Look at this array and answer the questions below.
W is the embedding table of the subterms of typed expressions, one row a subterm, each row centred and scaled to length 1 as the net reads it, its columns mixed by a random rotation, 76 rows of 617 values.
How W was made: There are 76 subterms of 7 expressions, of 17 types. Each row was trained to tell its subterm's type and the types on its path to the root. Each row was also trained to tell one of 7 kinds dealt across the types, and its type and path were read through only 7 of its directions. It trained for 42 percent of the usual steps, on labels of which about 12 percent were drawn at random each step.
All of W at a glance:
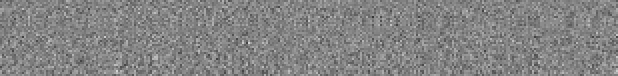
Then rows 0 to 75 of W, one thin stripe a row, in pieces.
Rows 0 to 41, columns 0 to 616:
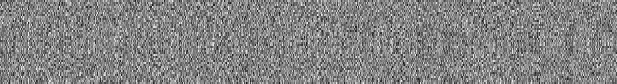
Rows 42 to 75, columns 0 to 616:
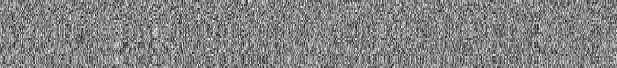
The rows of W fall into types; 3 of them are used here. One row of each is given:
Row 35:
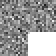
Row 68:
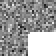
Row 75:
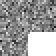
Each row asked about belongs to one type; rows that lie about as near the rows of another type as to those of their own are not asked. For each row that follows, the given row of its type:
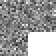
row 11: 75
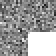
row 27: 35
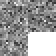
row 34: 75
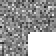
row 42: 68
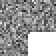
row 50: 35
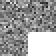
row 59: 35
